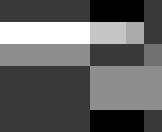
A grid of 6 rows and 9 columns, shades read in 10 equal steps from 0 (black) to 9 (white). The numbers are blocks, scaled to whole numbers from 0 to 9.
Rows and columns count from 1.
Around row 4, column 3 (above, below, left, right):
5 2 2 2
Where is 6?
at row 2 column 8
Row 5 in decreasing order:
5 5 5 5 2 2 2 2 2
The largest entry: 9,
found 5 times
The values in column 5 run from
2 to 9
